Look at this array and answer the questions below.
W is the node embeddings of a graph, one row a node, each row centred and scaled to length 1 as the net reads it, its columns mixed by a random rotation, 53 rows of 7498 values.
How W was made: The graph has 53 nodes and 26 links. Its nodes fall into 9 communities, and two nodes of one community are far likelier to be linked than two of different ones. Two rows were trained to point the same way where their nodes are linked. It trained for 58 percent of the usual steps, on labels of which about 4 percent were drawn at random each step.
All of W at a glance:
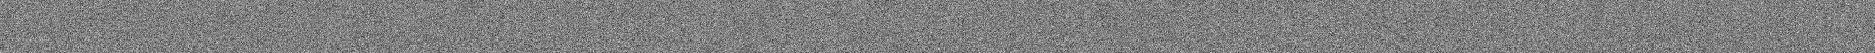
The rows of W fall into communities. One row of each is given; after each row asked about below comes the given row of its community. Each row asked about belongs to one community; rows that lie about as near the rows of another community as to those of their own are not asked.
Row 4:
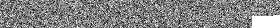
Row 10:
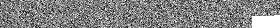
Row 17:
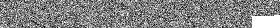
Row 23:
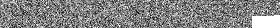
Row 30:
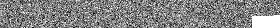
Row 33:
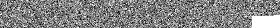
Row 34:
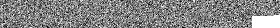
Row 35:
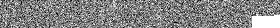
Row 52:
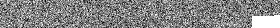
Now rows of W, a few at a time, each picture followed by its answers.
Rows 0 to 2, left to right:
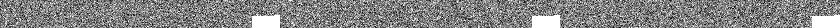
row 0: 35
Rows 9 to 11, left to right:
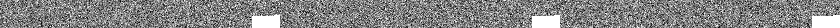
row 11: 4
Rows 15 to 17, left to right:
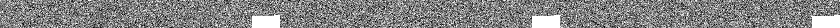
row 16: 10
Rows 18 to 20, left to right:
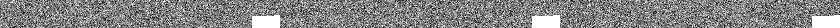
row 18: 23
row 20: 30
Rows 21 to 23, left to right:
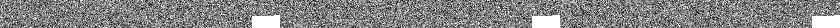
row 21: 34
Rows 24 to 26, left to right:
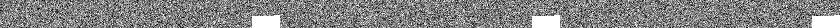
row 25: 17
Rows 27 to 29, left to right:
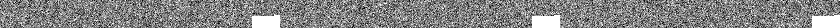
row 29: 52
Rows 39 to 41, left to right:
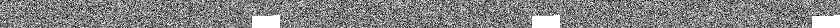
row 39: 10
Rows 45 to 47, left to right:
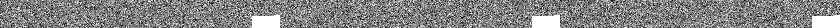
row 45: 33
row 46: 33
